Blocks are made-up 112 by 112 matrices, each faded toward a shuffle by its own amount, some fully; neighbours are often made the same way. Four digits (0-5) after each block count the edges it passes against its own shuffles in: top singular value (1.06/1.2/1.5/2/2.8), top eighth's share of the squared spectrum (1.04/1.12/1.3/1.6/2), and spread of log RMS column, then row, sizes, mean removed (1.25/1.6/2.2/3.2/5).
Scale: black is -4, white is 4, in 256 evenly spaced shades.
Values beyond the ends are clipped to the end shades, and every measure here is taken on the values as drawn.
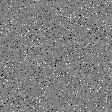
0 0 0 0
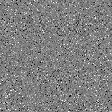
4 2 0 1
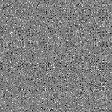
4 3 1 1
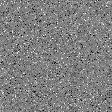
3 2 0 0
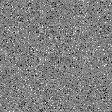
3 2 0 1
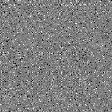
4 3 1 2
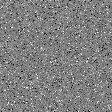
0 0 0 0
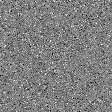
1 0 0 0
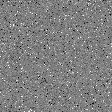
0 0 0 0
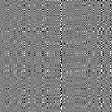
5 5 4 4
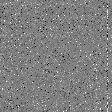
3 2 1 0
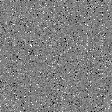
3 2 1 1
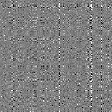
5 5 3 3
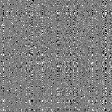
5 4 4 2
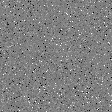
0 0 0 0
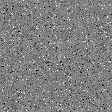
2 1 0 0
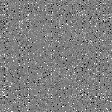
4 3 2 1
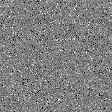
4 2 1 1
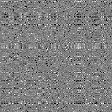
5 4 2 3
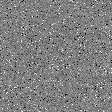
2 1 0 0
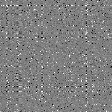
5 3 2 2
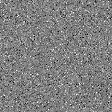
3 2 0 1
